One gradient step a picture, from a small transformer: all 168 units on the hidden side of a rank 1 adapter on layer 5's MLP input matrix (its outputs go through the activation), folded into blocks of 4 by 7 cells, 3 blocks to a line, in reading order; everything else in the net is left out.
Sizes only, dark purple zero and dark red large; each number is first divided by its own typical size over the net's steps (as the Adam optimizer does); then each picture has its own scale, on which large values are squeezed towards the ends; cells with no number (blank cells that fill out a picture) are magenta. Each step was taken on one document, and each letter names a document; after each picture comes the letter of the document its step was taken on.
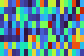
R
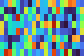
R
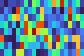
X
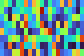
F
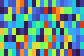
R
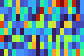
X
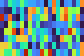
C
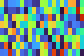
R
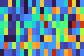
R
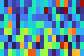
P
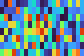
F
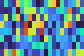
X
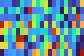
P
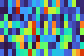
P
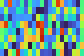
F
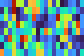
C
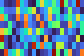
X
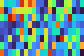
C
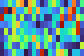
C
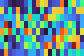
R
